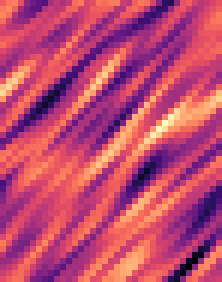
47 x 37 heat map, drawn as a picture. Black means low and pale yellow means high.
Odd rows or columns: none. Slope: none. Grain: diagonal, up to the right. Mirror symmetry: none.
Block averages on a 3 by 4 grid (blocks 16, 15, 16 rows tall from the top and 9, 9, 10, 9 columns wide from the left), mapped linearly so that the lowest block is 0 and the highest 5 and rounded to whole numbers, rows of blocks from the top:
3 2 1 3
3 3 3 4
2 3 5 0
